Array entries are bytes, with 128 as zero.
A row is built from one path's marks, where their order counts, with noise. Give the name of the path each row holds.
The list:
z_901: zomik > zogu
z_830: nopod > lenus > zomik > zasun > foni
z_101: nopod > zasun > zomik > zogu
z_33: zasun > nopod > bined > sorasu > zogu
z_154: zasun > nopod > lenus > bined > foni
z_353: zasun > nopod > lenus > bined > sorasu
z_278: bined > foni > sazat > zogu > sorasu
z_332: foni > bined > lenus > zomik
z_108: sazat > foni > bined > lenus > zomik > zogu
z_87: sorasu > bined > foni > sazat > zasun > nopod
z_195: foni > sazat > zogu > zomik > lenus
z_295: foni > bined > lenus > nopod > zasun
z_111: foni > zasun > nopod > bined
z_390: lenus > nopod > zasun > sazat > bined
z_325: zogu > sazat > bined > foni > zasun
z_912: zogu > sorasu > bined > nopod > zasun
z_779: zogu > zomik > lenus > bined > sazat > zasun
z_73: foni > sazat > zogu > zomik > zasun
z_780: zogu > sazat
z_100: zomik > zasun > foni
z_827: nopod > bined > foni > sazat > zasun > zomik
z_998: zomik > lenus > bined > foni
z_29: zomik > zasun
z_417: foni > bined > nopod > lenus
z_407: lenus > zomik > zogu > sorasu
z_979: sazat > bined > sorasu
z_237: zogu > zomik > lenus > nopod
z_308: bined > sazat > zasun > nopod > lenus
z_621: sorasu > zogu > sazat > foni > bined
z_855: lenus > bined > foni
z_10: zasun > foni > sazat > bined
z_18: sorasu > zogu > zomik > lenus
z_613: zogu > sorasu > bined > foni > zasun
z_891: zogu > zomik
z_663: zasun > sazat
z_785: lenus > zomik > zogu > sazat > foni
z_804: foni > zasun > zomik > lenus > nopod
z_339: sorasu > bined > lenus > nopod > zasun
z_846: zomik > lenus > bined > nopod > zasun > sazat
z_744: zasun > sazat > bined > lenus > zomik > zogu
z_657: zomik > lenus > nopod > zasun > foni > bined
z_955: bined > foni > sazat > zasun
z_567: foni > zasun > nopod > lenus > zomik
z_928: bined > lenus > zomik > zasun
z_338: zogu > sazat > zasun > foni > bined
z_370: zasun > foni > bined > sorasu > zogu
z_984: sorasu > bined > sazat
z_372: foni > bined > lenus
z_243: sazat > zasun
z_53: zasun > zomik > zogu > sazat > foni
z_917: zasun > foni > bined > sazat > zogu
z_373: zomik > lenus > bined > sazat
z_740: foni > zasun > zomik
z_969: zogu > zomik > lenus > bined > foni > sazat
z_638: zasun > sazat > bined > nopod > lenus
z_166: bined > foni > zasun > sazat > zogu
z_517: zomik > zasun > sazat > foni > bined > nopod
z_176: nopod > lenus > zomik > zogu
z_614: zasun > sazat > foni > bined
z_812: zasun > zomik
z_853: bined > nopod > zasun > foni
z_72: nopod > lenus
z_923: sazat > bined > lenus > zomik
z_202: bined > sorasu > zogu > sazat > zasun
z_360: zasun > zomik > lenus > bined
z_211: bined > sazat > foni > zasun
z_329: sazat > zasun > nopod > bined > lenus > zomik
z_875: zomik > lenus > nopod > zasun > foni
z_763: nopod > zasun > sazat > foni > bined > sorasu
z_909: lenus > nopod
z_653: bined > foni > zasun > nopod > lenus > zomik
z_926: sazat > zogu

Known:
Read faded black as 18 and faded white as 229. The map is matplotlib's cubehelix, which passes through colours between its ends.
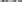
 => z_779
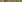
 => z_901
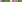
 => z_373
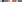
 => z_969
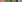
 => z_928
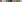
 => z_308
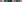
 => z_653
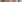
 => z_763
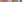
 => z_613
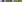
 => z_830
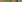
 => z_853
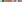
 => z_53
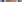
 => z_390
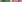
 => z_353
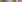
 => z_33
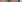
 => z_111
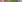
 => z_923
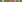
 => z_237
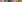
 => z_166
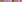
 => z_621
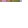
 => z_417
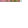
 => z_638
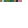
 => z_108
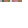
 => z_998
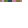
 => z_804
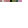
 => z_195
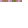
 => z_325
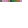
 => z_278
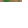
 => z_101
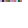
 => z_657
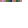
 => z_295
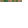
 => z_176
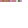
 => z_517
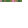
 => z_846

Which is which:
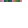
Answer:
z_567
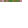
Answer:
z_332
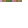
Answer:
z_100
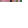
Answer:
z_202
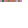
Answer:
z_614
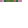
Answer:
z_744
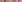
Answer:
z_370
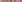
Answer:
z_243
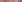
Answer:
z_926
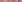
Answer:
z_372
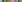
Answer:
z_875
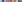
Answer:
z_785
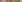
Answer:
z_72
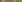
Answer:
z_909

